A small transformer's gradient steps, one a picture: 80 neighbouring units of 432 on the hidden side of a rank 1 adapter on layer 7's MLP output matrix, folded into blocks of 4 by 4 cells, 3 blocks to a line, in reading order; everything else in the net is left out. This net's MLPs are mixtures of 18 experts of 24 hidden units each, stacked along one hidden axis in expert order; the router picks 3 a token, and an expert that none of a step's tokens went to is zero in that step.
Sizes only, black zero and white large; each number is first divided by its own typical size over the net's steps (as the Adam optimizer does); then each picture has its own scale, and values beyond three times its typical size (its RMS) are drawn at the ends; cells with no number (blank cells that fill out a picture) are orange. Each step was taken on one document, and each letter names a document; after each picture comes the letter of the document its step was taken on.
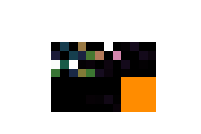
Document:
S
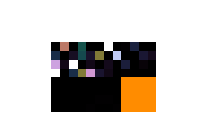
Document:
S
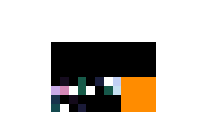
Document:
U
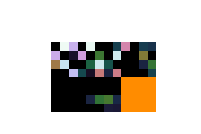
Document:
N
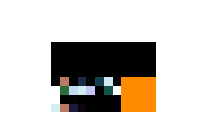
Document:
U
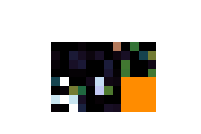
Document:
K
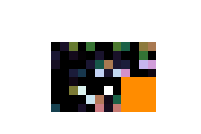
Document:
N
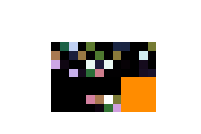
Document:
N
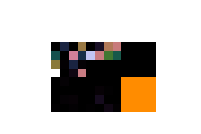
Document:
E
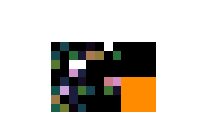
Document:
U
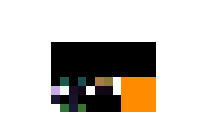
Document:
U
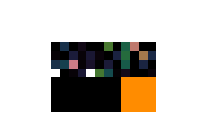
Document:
S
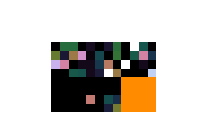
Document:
N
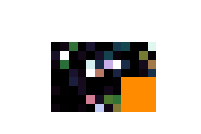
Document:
N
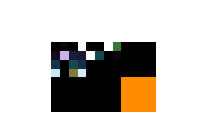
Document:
E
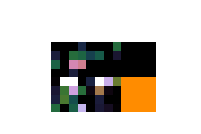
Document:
K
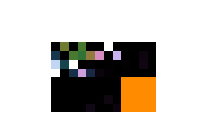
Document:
S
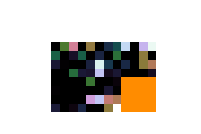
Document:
N
